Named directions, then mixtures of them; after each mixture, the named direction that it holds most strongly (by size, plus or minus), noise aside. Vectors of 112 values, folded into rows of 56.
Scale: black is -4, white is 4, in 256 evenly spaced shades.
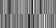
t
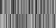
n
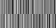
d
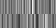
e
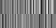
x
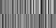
x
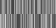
n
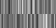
e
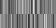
t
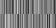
d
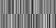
d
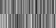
n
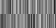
n
